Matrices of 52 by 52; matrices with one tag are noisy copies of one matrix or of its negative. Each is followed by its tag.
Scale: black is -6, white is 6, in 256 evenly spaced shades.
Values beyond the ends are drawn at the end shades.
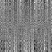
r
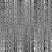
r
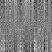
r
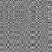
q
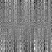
r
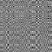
q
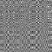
q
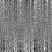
r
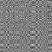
q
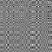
q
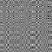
q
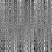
r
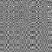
q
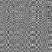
q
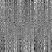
r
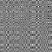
q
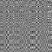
q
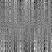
r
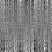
r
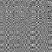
q
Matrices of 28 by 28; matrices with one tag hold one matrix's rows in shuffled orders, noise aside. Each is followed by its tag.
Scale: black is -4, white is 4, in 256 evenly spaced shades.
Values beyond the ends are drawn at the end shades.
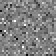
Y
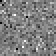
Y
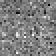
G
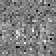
G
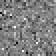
Y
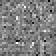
G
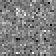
G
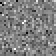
Y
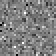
Y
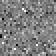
Y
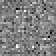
G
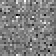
G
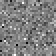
Y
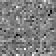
G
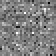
G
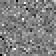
Y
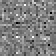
G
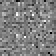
G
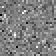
Y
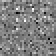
G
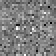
G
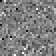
Y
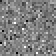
Y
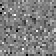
Y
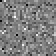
Y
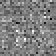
G
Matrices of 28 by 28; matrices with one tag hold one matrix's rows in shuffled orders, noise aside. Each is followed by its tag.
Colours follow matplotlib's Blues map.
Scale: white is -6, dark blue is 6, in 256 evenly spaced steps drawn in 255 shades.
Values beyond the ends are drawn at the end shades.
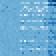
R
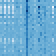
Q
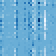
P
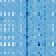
Q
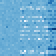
R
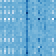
Q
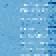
R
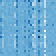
P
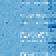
R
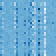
P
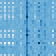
Q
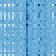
Q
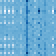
Q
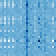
Q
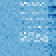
R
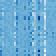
P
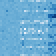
R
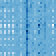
Q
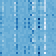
P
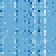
P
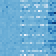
R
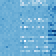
R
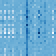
Q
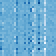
P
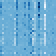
P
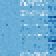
R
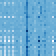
Q
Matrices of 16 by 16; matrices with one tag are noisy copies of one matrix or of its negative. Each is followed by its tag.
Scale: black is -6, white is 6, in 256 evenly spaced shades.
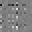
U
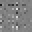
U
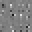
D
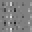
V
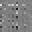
U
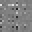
U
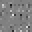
D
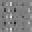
V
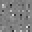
D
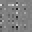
U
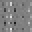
V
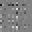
U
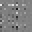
U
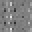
V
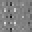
V
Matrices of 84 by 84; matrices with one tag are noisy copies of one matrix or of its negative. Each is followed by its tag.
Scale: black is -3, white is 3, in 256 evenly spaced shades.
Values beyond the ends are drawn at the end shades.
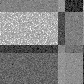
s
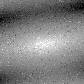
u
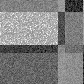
s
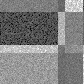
s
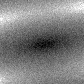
u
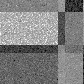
s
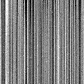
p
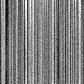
p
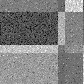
s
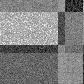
s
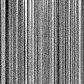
p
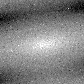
u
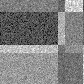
s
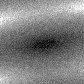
u
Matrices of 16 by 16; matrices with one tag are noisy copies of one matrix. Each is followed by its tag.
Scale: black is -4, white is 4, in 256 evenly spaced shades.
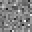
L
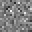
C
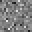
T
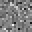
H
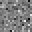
L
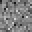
T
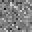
H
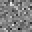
H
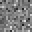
L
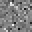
H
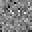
C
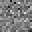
C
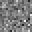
L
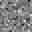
L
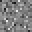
T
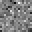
C
